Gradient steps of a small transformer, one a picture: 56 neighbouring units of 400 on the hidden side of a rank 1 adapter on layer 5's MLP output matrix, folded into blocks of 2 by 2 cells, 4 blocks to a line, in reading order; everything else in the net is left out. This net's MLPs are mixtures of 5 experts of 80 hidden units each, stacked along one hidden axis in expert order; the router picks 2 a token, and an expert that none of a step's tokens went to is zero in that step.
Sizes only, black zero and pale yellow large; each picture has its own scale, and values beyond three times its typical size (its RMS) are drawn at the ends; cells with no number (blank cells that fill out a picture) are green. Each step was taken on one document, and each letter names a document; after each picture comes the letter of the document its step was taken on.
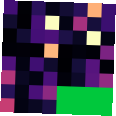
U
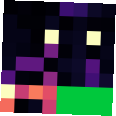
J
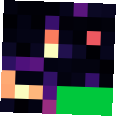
J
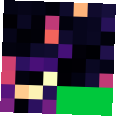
J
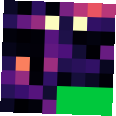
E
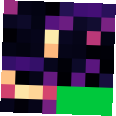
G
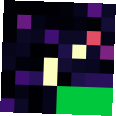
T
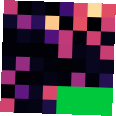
G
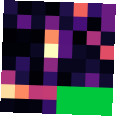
E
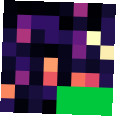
T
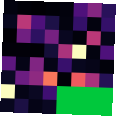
T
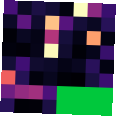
E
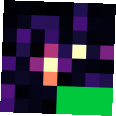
T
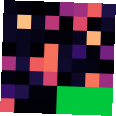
T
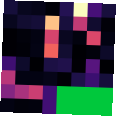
E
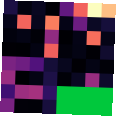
U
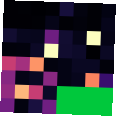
J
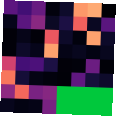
G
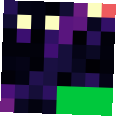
U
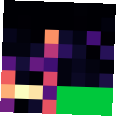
J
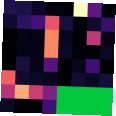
U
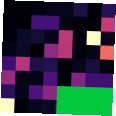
U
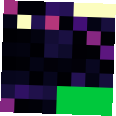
E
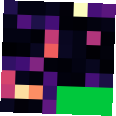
J
